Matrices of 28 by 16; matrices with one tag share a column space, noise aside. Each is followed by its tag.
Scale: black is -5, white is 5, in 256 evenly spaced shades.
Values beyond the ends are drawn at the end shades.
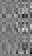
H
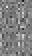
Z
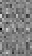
H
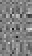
H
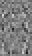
H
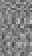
Z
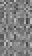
Z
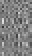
Z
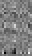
H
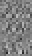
H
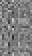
Z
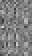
Z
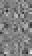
H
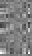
H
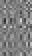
Z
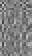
Z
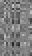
Z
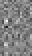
Z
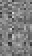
Z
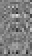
H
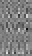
H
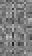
Z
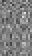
Z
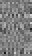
H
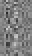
Z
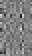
H
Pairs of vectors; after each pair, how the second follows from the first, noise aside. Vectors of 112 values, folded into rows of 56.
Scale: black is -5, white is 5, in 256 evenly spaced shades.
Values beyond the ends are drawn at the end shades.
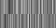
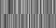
copied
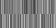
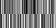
scaled up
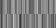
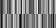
scaled up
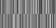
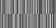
copied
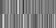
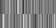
copied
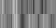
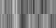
copied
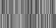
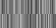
copied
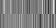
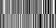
scaled up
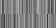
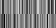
scaled up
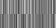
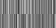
copied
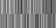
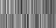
copied
